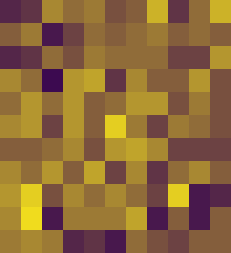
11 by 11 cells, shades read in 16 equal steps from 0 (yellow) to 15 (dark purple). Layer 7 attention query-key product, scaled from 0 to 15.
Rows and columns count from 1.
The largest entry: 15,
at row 4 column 3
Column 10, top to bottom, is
8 8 11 5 7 8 11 6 14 14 9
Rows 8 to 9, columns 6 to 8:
11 6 12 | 6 8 11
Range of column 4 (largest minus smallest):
8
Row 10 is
6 0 14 7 7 7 4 14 9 14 9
